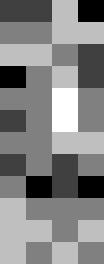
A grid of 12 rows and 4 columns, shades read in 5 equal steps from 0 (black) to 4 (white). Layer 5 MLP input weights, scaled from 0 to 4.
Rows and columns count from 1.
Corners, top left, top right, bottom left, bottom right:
1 0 3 2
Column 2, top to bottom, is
1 2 3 2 2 2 2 2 0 2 3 2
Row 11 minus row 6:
2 1 -2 1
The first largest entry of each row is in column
3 3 1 3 3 3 3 2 1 1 1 1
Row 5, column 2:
2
